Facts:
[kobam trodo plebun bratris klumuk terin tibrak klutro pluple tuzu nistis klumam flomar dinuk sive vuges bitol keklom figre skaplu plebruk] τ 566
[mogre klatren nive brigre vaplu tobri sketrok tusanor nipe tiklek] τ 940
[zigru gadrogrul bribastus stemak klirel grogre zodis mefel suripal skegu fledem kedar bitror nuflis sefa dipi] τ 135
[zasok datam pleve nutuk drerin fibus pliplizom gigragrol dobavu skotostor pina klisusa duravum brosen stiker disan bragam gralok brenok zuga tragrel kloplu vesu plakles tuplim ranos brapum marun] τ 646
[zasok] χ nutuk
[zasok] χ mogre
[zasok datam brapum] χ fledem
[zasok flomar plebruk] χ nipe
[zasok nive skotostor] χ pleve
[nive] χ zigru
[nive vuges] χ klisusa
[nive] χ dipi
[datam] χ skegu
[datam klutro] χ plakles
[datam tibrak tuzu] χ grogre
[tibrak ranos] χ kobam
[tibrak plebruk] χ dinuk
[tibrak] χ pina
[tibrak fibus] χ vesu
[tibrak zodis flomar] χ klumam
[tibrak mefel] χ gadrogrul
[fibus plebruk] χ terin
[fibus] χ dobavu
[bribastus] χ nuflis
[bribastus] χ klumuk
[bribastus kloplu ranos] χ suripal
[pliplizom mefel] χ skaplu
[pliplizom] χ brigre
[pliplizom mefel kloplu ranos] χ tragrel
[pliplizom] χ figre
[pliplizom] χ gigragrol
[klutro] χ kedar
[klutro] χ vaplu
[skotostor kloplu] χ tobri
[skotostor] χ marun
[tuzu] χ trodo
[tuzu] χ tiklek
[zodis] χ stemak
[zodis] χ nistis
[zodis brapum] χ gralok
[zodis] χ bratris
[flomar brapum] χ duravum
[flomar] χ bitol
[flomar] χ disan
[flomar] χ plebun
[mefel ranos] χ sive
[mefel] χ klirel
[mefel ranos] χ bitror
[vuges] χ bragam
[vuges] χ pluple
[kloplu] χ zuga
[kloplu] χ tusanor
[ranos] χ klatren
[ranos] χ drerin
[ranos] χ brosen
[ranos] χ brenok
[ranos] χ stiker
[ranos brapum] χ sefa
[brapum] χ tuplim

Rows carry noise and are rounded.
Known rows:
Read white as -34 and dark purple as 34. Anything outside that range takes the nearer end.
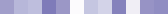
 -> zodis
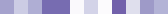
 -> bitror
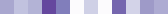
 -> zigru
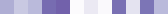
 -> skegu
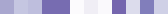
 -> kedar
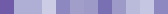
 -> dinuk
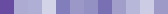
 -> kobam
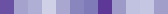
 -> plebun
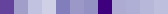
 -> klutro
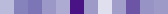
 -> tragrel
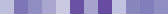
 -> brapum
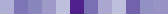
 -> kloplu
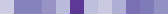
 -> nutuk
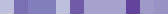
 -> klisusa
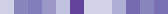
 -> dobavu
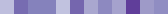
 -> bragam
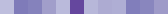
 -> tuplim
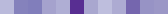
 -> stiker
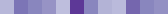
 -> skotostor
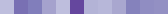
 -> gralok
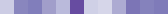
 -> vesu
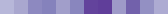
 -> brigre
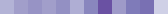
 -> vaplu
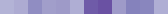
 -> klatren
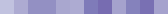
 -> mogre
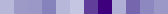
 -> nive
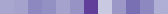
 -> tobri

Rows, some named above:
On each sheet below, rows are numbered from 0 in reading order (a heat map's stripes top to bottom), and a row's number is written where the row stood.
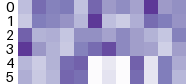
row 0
bragam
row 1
nutuk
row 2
terin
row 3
klumuk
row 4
grogre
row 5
fledem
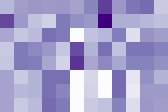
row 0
vaplu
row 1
klutro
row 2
mefel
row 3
zasok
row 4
disan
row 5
sefa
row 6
stemak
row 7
mefel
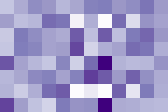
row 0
nipe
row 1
nuflis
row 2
datam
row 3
plakles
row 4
tuzu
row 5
brigre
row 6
grogre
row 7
klutro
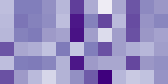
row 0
pleve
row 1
pliplizom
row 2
tragrel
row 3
trodo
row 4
gigragrol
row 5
flomar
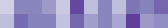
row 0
fibus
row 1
bragam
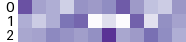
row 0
klumam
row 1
gadrogrul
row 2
tusanor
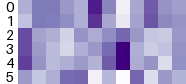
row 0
zuga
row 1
pleve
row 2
klumam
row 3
flomar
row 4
vuges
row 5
suripal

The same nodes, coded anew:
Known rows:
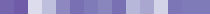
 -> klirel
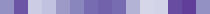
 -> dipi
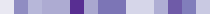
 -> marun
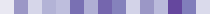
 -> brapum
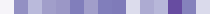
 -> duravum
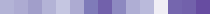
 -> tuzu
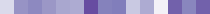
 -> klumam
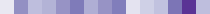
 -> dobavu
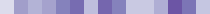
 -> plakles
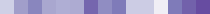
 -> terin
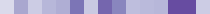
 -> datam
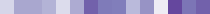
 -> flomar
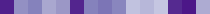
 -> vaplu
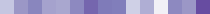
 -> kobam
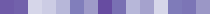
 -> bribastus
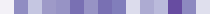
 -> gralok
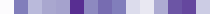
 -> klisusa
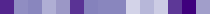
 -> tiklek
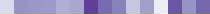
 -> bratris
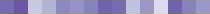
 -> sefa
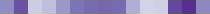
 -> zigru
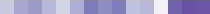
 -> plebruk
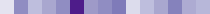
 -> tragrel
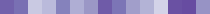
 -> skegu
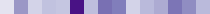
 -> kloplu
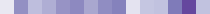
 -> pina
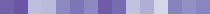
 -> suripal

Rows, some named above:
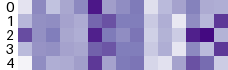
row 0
tragrel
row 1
sive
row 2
mogre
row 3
sive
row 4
pleve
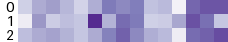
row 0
plebruk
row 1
skotostor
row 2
tuzu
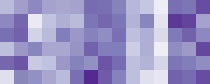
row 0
trodo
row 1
zodis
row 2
gadrogrul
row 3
kobam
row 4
nuflis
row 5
pluple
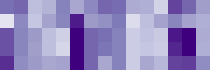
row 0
fledem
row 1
tragrel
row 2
nive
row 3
nive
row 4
brigre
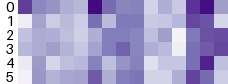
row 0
sketrok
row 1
zasok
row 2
tibrak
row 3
tuzu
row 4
fibus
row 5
nutuk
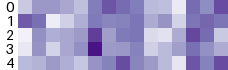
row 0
keklom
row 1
mefel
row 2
pleve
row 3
gigragrol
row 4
klutro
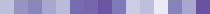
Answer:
klumuk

